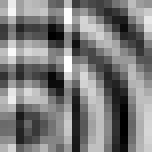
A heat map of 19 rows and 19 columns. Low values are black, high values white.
Rings spread out from the bottom left. No overall slope runs across the table. The middle left is the ninth with the highest average. Overall the values sit about 50% of the way up the scale.
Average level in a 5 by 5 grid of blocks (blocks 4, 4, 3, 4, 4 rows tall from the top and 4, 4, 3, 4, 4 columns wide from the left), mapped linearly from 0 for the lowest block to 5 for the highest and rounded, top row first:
32413 / 42231 / 10513 / 43233 / 22233
